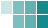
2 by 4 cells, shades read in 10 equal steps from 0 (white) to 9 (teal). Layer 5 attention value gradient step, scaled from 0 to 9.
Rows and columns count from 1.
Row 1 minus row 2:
2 0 0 0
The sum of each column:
2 10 12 18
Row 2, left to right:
0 5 6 9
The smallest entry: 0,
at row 2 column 1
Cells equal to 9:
2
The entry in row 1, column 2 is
5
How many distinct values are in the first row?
4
